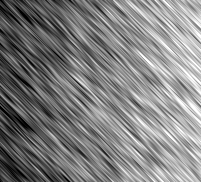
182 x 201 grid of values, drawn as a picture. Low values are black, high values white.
Streaks slant down to the right. Values rise toward the right. No single row or column stands out from its neighbours.
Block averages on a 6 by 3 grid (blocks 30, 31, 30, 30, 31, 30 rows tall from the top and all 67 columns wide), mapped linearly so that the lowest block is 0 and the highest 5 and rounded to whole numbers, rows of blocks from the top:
035 / 025 / 135 / 135 / 135 / 035
